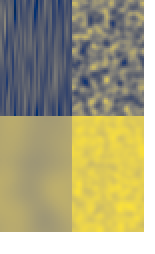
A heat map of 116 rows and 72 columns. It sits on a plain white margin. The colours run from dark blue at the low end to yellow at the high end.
The table splits into 2 rows of 2 panels. Panel 1,1: low, streaked downward. Panel 1,2: middling, blotchy, strong in contrast. Panel 2,1: high, smooth, faint in contrast. Panel 2,2: very high, blotchy, faint in contrast.
